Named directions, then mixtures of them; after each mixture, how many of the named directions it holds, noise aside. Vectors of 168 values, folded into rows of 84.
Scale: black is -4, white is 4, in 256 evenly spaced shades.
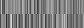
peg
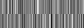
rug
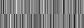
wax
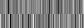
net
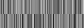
two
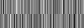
one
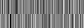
three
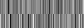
one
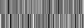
one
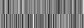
three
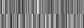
two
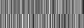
three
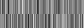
three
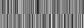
one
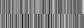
three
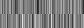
three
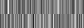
three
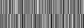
two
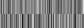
three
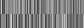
one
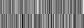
three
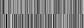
three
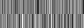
three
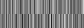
three
